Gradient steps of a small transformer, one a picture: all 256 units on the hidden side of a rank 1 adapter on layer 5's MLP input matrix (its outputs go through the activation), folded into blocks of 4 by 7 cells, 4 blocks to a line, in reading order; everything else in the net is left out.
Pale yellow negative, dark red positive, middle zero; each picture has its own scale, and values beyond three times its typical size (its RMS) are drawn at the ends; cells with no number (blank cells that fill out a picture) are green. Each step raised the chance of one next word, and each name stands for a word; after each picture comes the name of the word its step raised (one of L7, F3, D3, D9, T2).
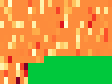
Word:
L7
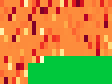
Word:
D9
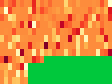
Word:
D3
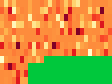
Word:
D9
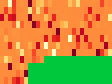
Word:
D3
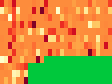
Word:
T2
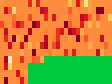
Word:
L7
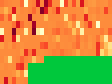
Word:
D9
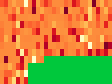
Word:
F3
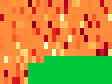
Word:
D3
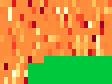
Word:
T2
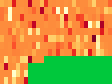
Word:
T2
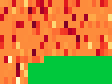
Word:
L7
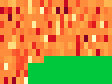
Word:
T2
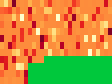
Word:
F3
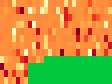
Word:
D9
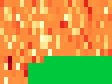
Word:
L7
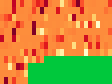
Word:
D9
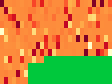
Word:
F3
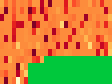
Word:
L7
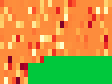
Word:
L7
